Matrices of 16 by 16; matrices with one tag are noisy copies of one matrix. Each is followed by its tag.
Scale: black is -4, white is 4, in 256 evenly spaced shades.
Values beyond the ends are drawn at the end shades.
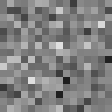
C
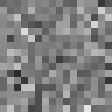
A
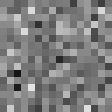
A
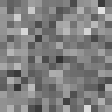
A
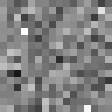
A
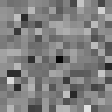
A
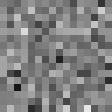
A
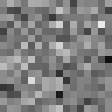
C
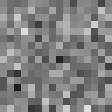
A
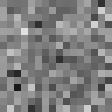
A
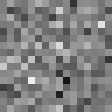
C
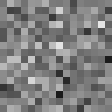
C
